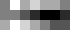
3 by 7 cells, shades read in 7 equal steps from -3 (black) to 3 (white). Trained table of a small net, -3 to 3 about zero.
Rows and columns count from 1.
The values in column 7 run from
-2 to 0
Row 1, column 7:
0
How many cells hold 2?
2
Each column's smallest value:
0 0 -1 -2 -3 -3 -2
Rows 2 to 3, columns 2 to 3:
0 -1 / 3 2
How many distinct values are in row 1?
4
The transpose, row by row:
0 0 1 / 3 0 3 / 1 -1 2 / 2 -2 1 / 1 -3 0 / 1 -3 -1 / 0 -2 -1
